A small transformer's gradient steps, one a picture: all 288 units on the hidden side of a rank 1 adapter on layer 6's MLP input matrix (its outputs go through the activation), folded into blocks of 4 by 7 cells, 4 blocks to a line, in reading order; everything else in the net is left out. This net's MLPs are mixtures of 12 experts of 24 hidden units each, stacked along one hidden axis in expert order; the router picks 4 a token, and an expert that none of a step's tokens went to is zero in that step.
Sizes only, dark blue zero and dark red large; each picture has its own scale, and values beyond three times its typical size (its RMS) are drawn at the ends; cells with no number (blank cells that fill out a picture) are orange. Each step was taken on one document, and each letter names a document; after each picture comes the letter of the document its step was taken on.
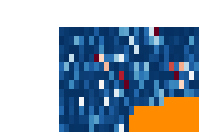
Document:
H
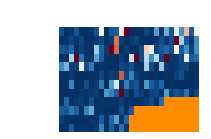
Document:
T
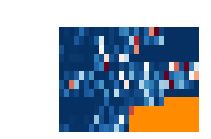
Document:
H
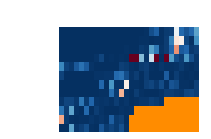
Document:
T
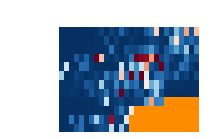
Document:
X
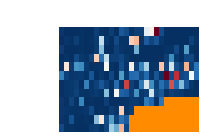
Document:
H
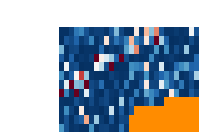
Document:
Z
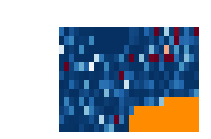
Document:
T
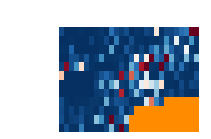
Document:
X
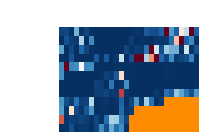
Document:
T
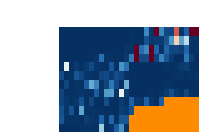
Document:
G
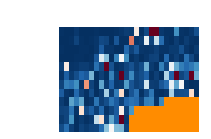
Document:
H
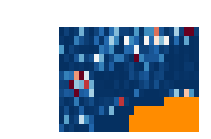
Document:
Z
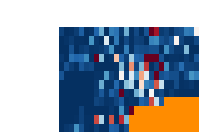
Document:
X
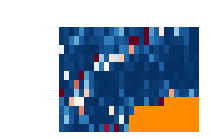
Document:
Z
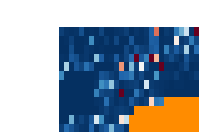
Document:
X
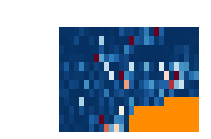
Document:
H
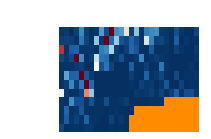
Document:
Z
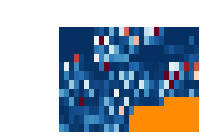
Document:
H
